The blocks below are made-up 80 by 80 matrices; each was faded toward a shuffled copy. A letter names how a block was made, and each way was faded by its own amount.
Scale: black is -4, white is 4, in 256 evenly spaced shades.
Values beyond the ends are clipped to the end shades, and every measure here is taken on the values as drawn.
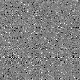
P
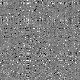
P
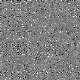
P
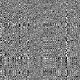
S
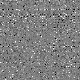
P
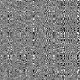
S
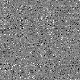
P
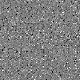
P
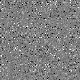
P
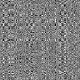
S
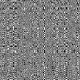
S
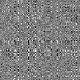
S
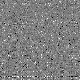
P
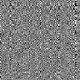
S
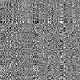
S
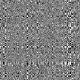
S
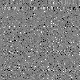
P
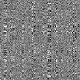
S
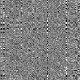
S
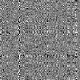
S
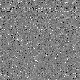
P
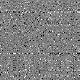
P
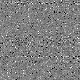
P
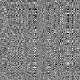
S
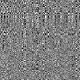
S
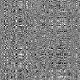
S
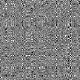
S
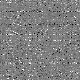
P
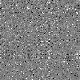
P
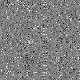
P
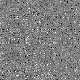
P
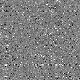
P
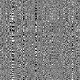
S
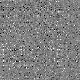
P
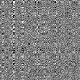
S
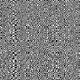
S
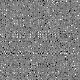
P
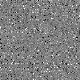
P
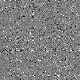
P
